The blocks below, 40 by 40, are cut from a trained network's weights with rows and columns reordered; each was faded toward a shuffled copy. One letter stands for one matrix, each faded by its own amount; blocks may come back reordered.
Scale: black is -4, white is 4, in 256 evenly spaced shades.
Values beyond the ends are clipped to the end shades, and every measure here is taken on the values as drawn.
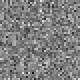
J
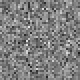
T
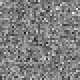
J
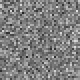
J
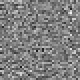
T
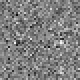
T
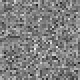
J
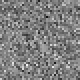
J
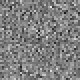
J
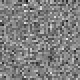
T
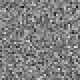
J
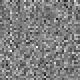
T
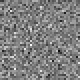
T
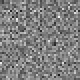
T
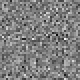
T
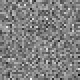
T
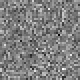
T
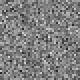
J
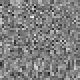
T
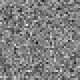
J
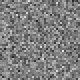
J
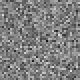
J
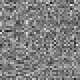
T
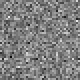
T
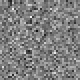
T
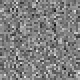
T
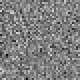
J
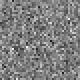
J
